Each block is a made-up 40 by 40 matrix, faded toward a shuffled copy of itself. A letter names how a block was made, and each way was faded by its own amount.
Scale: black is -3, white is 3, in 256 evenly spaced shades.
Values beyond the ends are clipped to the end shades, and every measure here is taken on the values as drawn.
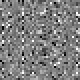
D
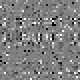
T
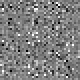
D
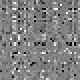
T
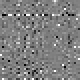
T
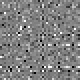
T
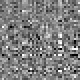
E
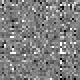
D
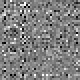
D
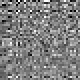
E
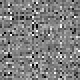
D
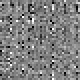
D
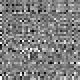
E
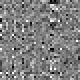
D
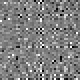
T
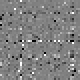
T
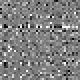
T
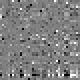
T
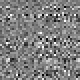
E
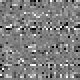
T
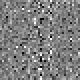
D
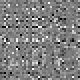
T
